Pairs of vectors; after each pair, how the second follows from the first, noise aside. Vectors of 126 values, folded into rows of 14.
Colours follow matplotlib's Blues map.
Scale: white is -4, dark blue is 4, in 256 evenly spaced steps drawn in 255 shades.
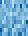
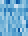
shuffled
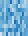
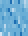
partly zeroed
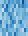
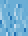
partly zeroed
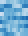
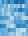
wrapped around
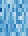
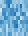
sign-scrambled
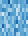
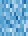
wrapped around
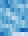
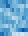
copied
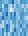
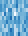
wrapped around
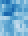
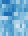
copied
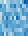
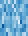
shuffled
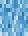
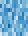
copied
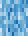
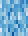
copied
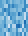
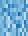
copied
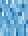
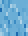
partly zeroed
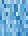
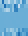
partly zeroed
